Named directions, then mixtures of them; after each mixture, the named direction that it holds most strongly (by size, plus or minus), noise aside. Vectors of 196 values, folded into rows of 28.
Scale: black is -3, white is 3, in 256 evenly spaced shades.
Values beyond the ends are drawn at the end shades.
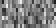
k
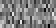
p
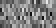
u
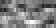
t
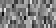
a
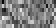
k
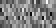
u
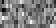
k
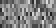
u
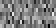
p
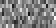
k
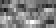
t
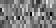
u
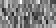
k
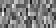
a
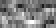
t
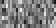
k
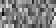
k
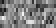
t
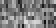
k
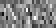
u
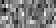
k
